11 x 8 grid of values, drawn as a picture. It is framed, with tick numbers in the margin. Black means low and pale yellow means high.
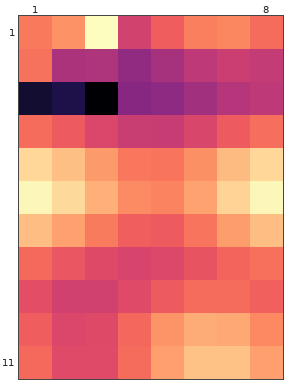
Roughest part: top left. Odd patch: rougher, in the top left. Stripes: horizontal, repeating 2 times.
